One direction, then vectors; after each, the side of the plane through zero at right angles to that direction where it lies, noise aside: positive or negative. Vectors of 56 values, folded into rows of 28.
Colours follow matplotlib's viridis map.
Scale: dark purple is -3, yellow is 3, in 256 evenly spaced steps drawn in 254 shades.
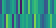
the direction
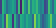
positive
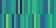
positive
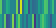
negative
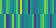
negative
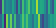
positive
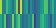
negative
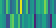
negative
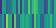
positive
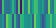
positive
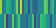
negative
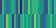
positive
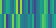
negative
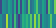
positive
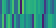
positive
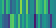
negative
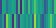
positive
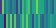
positive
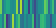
negative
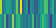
negative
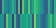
positive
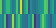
negative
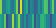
negative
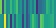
negative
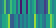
positive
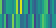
negative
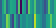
positive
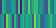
positive
